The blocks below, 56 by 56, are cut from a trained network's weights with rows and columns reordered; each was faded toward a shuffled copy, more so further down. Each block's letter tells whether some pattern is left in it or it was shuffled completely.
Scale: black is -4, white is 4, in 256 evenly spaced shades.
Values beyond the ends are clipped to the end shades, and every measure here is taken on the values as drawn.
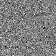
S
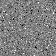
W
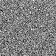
W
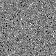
W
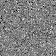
W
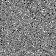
W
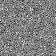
S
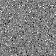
S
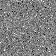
W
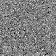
S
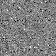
S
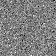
W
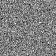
W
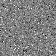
W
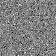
W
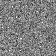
W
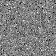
S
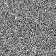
W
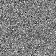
S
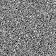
W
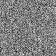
S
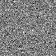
S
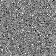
W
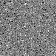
W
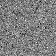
W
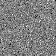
S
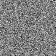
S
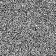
S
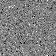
W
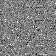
S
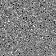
W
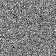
W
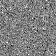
W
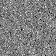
W
